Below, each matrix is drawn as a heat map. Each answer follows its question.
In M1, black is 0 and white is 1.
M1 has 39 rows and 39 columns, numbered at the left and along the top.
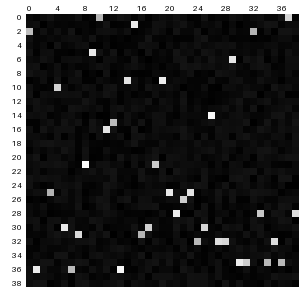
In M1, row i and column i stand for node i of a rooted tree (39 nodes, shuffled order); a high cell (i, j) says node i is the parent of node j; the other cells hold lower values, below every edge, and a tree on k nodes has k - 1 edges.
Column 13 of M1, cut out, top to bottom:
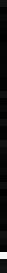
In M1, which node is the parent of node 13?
36
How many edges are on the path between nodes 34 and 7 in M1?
3
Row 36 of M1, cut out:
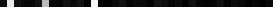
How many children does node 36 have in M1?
3
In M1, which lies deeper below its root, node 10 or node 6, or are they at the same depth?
node 6
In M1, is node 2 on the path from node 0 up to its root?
yes
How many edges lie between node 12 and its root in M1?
6
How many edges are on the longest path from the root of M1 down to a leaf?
8
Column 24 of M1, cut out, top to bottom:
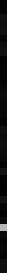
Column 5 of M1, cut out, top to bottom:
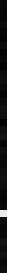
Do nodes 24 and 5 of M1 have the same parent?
no
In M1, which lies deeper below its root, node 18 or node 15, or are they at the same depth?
node 15
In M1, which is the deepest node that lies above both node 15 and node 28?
32
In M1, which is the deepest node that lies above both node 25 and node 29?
35
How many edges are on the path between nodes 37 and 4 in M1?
3
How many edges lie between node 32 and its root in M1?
1
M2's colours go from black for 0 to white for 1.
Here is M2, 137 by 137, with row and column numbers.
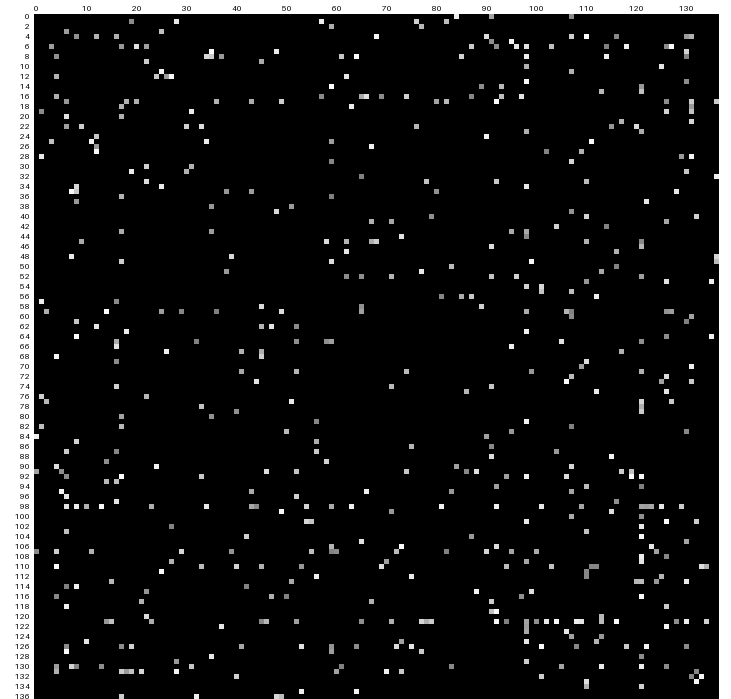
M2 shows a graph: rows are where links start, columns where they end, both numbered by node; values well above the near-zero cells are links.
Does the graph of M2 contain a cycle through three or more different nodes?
yes
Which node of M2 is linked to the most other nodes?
node 121
